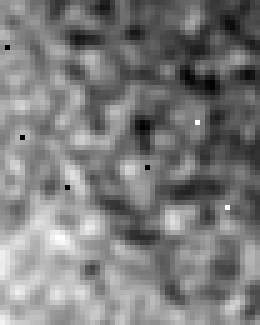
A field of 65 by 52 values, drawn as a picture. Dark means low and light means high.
Ninth with the lowest average: top right. Grain: blotchy. Ninth with the highest average: bottom left. Slope: up to the bottom left. Odd rows or columns: none. Lone odd cells: 6, 2 higher and 4 lower than their neighbours.
